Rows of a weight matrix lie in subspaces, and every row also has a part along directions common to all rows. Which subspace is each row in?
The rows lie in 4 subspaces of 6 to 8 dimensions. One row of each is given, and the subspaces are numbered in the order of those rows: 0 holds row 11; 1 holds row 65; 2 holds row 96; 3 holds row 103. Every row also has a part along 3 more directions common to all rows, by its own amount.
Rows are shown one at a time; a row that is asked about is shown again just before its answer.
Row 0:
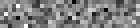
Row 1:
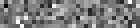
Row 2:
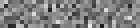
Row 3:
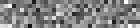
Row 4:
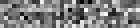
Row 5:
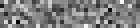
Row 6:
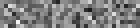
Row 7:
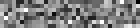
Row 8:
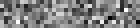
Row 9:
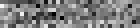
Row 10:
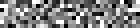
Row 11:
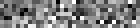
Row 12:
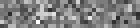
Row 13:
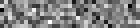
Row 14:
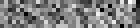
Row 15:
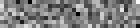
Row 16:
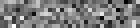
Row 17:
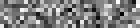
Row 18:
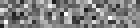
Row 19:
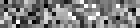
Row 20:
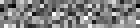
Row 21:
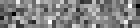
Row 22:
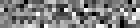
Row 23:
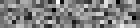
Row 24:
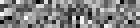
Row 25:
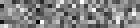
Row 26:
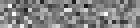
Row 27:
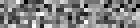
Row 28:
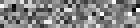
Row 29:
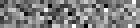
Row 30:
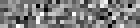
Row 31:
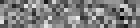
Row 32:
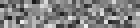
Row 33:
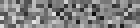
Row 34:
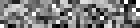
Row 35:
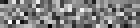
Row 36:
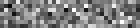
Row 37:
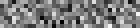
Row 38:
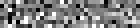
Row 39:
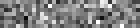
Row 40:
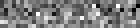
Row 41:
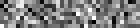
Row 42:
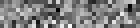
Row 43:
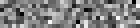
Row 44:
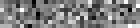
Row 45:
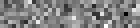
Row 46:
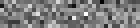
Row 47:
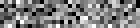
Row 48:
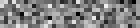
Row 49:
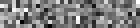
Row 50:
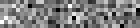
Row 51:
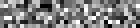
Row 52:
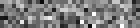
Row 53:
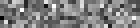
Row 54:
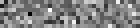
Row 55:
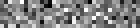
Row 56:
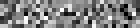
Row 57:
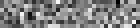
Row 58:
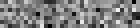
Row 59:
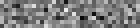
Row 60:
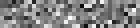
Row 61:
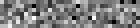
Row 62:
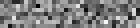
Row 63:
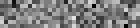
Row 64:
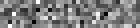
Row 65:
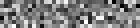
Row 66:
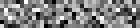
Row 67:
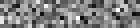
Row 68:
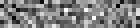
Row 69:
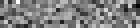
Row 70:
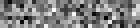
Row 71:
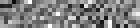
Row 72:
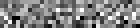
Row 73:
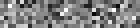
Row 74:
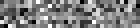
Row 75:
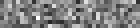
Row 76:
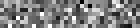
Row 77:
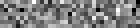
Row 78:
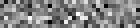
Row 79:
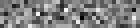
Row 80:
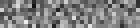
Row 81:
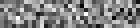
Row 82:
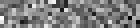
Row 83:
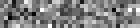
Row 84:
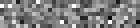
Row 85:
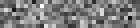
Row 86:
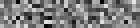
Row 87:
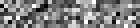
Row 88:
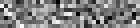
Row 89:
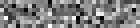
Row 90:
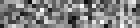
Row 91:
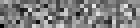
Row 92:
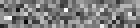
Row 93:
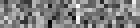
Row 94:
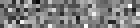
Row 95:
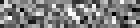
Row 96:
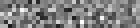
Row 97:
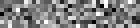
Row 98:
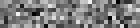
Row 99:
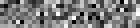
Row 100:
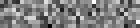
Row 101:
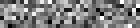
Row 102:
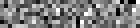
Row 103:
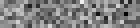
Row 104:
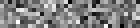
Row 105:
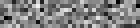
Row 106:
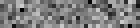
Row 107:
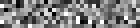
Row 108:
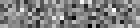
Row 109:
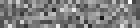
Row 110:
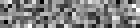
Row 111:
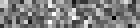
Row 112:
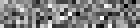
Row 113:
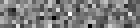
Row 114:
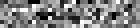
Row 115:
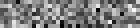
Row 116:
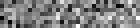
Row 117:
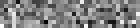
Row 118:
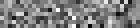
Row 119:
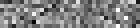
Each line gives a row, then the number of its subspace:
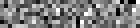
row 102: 2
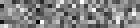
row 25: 2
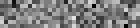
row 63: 1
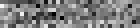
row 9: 2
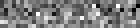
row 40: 0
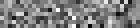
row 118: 3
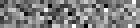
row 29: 3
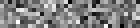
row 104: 1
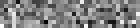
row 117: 0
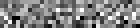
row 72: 0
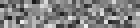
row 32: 0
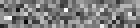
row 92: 0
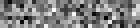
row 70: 1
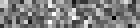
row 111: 3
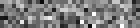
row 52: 1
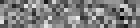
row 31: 1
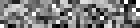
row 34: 3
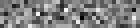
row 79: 1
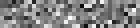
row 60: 1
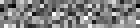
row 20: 3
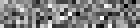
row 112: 3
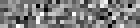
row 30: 1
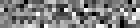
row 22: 1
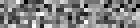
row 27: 1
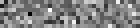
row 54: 3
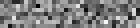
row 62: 0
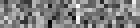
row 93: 3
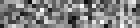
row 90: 1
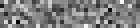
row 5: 0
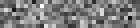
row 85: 0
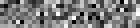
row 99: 1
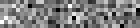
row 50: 3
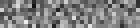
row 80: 1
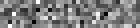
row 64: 2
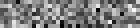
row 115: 2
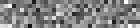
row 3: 2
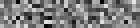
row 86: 1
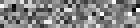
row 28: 3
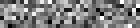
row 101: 3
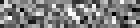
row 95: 3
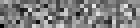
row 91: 0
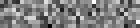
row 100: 3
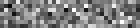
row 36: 2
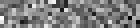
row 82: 1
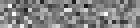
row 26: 2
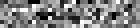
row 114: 2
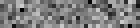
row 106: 2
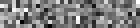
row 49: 0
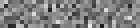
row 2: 0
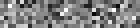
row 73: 2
